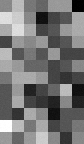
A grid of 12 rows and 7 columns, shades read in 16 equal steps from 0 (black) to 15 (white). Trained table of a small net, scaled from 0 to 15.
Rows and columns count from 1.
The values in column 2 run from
3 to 13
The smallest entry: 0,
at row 1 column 7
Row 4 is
4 9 8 9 4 5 9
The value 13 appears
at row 2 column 1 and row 3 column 2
